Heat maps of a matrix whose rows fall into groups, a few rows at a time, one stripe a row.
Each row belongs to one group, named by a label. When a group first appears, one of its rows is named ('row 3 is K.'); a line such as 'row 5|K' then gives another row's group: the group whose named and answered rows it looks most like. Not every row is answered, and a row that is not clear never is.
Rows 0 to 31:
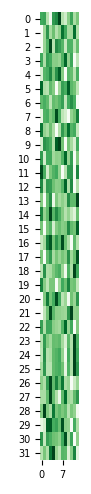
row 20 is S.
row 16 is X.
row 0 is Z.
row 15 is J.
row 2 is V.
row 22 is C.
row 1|X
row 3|C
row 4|V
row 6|Z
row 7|S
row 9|V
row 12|C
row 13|J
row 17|J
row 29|X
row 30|C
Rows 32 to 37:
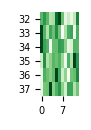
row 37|V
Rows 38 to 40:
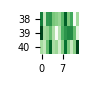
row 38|C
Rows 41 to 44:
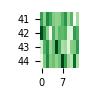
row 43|S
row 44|X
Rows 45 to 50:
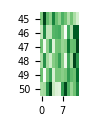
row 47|J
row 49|J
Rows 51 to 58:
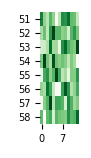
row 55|S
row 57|V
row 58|J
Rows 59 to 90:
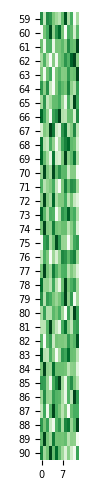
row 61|J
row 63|J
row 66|Z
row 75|S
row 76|X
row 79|C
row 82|J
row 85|Z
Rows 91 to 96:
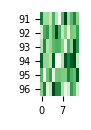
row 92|S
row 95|J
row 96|Z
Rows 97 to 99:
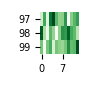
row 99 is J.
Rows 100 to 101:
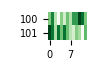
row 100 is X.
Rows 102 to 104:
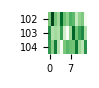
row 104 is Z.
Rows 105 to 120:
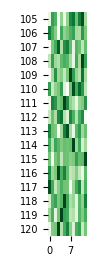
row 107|V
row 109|X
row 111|S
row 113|Z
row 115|J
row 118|S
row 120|V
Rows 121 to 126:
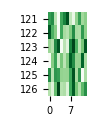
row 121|Z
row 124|X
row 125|C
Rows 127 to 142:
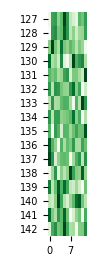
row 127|S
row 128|S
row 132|C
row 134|C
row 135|J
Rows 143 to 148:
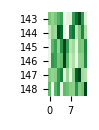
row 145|S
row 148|J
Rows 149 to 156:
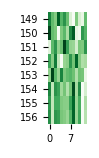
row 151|S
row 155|C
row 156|C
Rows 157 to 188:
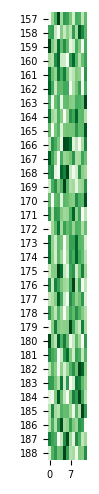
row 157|V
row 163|J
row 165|J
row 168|Z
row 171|C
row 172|V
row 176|C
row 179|X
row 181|Z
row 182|X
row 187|Z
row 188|S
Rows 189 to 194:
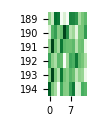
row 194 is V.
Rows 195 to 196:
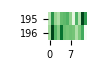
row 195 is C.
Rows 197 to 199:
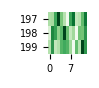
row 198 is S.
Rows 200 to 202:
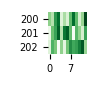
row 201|V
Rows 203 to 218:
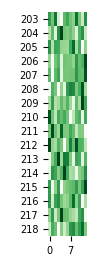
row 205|C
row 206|J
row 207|J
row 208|X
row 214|S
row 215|J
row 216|C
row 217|Z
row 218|X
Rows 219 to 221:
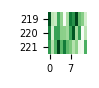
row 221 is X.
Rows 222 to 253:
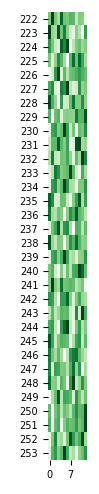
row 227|Z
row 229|J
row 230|S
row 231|V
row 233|X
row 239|S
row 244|Z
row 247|C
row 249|V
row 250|J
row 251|J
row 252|X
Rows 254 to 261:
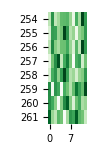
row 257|V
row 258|S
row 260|Z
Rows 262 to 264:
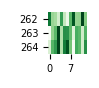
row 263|V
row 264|V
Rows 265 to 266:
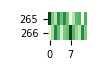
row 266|X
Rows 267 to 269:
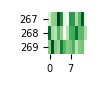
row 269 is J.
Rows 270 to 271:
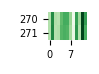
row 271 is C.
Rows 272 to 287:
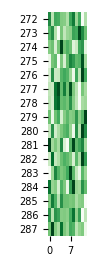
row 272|C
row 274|Z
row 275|X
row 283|X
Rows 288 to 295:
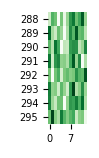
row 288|X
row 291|C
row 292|J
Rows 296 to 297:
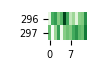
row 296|S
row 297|J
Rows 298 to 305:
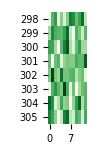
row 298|X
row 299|V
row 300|Z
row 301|J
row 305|Z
